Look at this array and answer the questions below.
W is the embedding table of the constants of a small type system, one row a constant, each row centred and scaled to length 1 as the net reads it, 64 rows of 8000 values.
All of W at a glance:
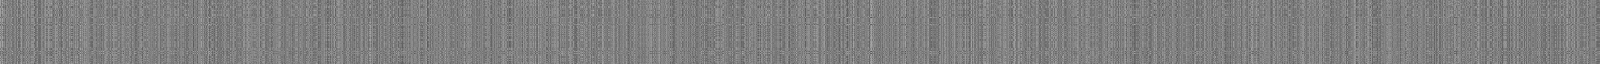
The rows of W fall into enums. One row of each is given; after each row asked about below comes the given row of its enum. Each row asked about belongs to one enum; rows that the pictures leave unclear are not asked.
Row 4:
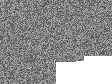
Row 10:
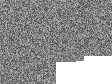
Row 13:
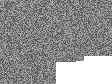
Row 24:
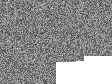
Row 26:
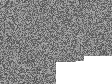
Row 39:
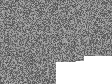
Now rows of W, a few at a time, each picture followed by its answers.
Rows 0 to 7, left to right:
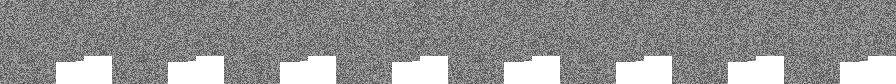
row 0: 26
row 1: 4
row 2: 13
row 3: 10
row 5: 26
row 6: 39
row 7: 39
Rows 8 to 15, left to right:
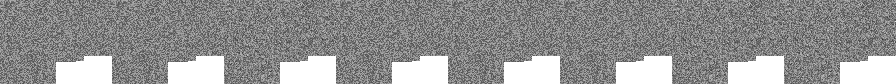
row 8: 13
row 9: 13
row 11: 13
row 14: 10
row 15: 10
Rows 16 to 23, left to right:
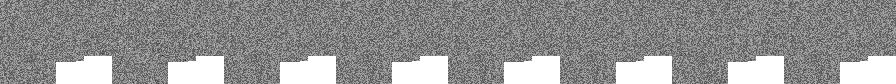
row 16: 4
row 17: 24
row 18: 13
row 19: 13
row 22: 39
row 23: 13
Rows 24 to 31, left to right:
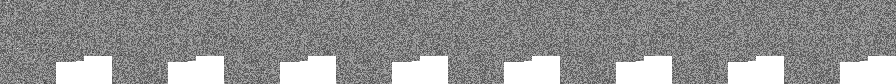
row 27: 26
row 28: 13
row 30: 13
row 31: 39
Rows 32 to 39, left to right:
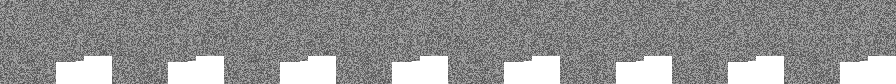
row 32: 26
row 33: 39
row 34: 4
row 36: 26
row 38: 13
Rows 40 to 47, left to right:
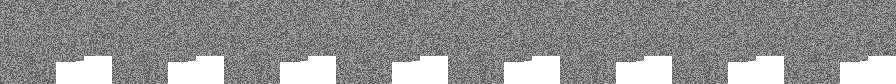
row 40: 39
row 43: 26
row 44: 13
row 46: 13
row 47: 4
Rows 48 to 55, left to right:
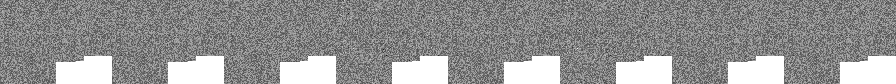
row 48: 39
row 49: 39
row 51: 24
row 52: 39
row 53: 24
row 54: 39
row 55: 39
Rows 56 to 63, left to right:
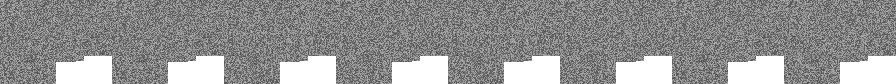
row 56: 4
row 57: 4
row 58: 39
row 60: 39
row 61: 13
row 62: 4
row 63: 26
